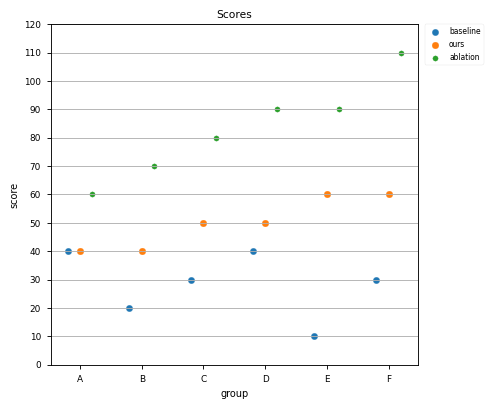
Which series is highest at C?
ablation
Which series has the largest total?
ablation
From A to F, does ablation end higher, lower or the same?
higher
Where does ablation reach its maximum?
F
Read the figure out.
Title: Scores
x-axis: group, ticks A B C D E F
y-axis: score, ticks 0 10 20 30 40 50 60 70 80 90 100 110 120
Legend: baseline, ours, ablation
Values:
baseline: 40 20 30 40 10 30
ours: 40 40 50 50 60 60
ablation: 60 70 80 90 90 110
